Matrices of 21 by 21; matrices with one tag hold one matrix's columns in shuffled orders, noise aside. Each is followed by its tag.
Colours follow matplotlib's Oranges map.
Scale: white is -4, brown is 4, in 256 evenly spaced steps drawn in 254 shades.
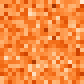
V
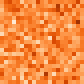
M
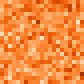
M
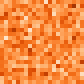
V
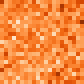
M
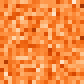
V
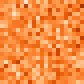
V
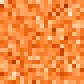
V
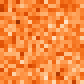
M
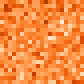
M
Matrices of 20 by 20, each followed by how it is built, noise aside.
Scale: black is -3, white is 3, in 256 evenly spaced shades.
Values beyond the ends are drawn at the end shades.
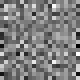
low rank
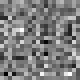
low rank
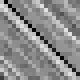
Toeplitz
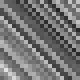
Toeplitz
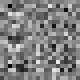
low rank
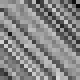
Toeplitz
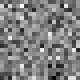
low rank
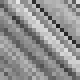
Toeplitz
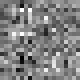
low rank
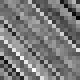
Toeplitz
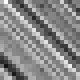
Toeplitz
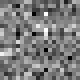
low rank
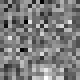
low rank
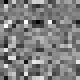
low rank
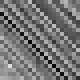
Toeplitz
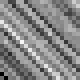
Toeplitz
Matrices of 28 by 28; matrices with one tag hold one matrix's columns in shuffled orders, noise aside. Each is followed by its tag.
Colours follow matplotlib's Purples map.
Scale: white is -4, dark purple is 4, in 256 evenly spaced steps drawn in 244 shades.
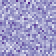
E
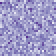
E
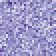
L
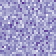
E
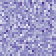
L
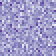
L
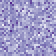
L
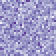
E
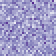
E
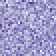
E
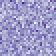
E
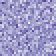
E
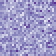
L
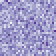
E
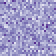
E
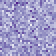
L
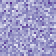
L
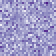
L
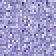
L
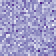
L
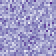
E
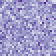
E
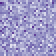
L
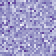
L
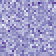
L
